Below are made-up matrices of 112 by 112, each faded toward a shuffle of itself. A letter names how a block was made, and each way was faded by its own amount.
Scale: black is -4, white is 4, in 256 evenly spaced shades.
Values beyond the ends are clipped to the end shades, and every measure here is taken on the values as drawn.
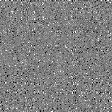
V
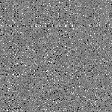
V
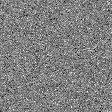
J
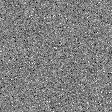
J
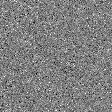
J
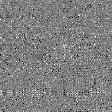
V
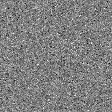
J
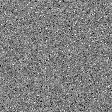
J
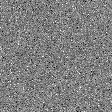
J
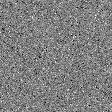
J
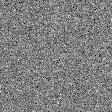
J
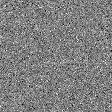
J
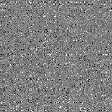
V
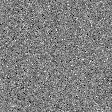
J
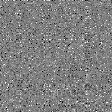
V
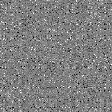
V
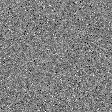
J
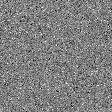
J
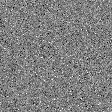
J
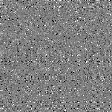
V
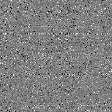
V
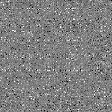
V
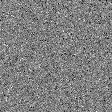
J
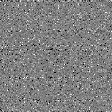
V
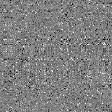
V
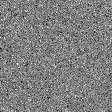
J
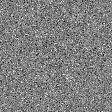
J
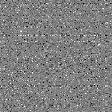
V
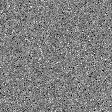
J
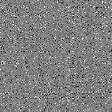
V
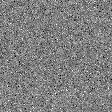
J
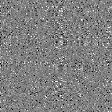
V
